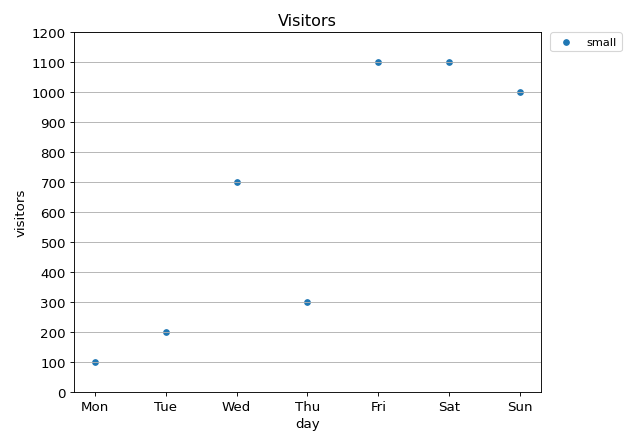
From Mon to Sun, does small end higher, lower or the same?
higher
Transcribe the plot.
Title: Visitors
x-axis: day, ticks Mon Tue Wed Thu Fri Sat Sun
y-axis: visitors, ticks 0 100 200 300 400 500 600 700 800 900 1000 1100 1200
Legend: small
Values:
small: 100 200 700 300 1100 1100 1000
